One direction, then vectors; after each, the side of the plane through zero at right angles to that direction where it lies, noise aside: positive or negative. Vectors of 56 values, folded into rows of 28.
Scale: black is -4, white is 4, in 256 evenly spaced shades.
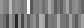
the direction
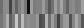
negative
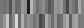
negative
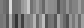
positive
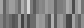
positive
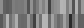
negative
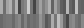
positive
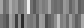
positive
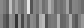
positive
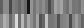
negative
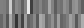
positive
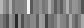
positive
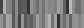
negative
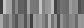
positive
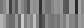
negative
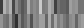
positive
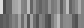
positive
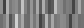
negative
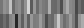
positive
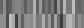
positive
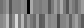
negative
